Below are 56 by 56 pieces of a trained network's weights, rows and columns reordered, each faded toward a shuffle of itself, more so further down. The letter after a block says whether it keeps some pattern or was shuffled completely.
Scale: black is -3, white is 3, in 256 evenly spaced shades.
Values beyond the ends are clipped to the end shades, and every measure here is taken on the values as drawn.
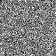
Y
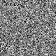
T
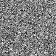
T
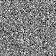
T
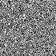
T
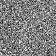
T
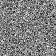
Y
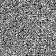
T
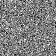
Y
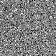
Y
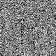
T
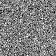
Y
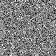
Y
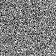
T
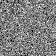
Y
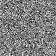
Y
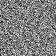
Y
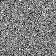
Y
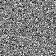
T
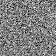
Y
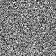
T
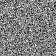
Y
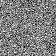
Y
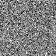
T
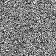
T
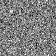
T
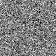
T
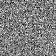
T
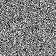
T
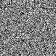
Y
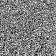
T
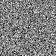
Y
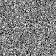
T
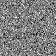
T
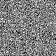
T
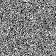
Y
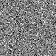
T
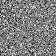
Y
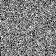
Y
